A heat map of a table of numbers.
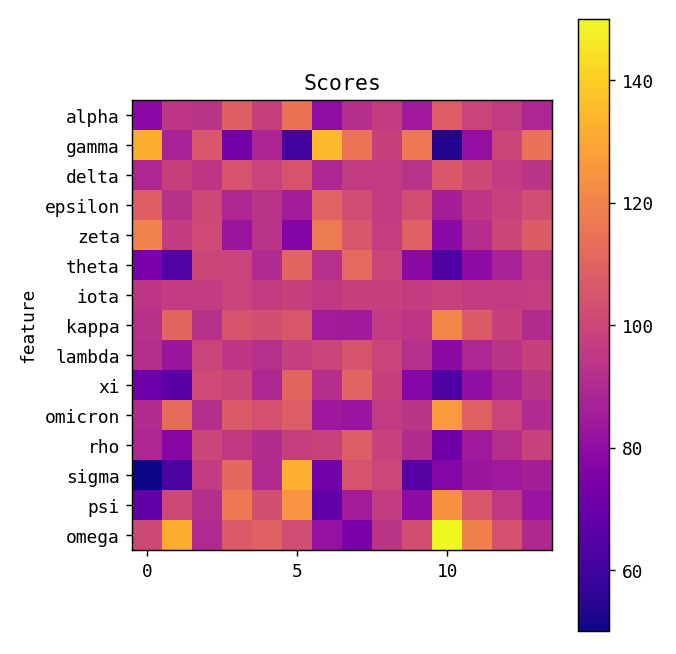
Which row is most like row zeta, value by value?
epsilon
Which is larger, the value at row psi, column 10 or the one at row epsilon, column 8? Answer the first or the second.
the first
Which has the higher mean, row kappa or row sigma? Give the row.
kappa
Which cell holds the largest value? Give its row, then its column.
omega, 10
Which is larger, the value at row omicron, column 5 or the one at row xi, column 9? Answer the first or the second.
the first
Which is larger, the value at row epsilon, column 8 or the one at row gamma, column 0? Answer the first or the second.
the second
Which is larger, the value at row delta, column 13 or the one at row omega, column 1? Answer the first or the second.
the second
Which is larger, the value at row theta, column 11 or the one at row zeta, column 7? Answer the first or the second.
the second
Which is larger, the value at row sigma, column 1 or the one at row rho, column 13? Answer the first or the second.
the second
